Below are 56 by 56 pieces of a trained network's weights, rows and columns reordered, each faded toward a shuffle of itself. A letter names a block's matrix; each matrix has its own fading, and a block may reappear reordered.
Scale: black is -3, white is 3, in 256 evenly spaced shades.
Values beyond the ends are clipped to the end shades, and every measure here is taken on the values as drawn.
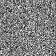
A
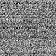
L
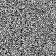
A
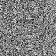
A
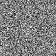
A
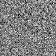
A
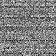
L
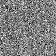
A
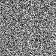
A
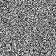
A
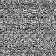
L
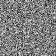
A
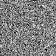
A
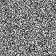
A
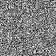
A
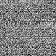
L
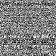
L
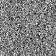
A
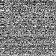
L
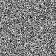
A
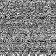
L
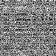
L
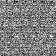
L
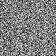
A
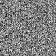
A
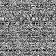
L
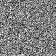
A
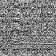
L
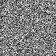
A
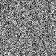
A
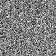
A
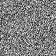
A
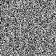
A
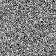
A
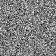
A
